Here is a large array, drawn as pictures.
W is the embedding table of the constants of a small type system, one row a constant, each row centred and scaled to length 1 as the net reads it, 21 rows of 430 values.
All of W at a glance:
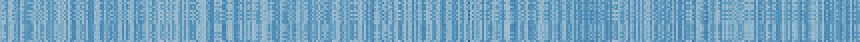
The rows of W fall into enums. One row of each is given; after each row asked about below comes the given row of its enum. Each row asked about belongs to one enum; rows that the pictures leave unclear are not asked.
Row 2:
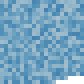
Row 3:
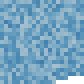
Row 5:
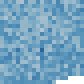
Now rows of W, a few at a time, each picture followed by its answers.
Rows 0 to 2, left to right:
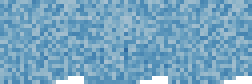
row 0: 2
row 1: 5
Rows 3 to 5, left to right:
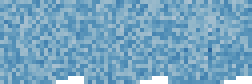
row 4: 2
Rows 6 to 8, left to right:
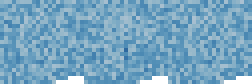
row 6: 3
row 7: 5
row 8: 3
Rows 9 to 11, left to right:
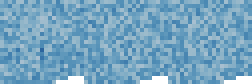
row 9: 5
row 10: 3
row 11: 3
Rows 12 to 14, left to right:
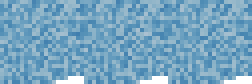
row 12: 2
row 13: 2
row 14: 2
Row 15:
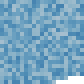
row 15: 2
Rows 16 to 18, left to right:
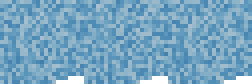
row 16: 3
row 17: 2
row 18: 3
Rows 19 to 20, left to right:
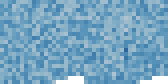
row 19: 2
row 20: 5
